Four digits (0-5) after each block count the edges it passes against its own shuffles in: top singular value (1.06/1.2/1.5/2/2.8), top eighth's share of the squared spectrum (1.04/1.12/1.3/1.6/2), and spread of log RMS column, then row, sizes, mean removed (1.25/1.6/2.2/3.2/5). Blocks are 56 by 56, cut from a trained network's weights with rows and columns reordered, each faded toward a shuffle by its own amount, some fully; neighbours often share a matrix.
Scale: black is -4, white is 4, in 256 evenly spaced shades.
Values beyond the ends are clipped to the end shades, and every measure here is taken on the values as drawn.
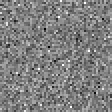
0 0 0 0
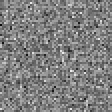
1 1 0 0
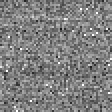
1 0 0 0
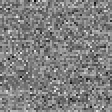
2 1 0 0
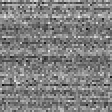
4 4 0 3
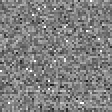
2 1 0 0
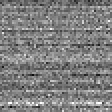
4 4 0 2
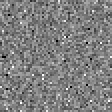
0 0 0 0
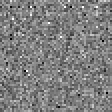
2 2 0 1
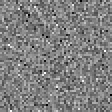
0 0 0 0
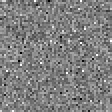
0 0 0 0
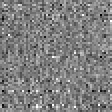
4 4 1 2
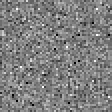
1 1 0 0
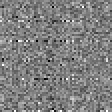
3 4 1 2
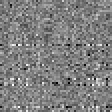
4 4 1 2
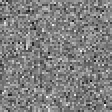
0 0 0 0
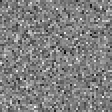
2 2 0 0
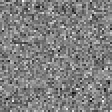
3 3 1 1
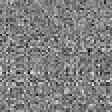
4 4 2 3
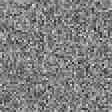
2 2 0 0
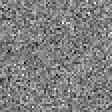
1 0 0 0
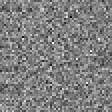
3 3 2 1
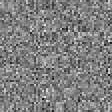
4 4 2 0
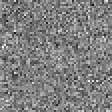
2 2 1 0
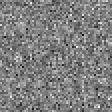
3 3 1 0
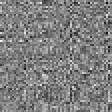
4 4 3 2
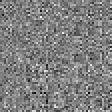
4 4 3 1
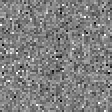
1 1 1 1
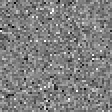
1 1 0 0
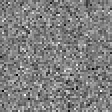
2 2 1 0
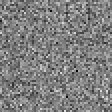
1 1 0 0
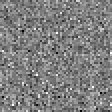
2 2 0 1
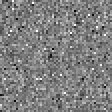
0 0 0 0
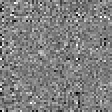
3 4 2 2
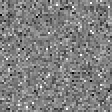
2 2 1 0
